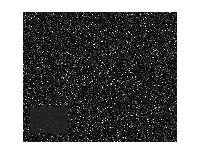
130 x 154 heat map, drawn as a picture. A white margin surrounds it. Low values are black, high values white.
An odd patch, calmer than its surroundings, sits in the bottom left. There are no regular stripes. The grain is fine, like static. No overall slope runs across the table. The bottom left is the calmest part. Neither half mirrors the other. There is no seam. No row or column stands out. The values are skewed, with a long tail toward high values.
